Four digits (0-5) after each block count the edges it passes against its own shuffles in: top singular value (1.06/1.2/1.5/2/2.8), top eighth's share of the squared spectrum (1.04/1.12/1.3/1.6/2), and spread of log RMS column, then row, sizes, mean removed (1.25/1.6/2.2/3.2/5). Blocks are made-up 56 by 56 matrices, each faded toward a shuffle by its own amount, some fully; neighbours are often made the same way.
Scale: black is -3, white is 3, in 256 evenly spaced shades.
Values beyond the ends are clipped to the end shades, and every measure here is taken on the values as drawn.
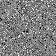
0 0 0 0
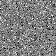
0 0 0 0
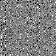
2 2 3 0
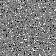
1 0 0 0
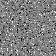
2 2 0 0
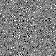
3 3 1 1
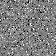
2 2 0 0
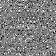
3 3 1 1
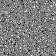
0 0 0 0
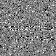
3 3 0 2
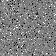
0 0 0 0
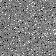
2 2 0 0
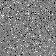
2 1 0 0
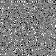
3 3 1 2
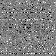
3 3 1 2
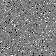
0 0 0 0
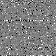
3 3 1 2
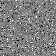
2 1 0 0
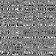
4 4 2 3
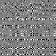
4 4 2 3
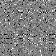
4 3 1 2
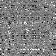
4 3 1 2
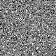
2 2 0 0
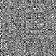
3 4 2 2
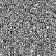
3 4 2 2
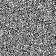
1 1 0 0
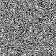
2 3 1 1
